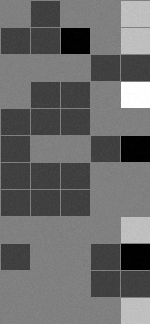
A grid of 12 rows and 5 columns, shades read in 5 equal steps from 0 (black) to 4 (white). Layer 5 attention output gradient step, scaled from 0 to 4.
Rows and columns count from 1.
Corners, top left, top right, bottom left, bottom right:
2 3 2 3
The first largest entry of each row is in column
5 5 1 5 4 2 4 4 5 2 1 5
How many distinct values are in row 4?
3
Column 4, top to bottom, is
2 2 1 2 2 1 2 2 2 1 1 2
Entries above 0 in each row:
5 4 5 5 5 4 5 5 5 4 5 5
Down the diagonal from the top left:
2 1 2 2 2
